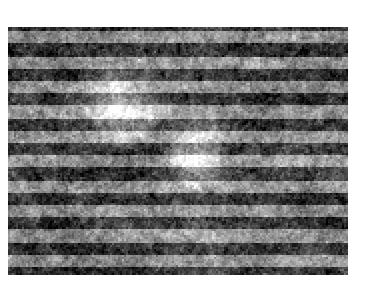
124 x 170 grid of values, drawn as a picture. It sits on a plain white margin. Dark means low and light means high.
Bumps: two. Slope: none. Stripes: horizontal, repeating 10 times.
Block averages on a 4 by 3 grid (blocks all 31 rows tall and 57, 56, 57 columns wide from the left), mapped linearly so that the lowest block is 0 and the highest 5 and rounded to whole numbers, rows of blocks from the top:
121
351
142
021
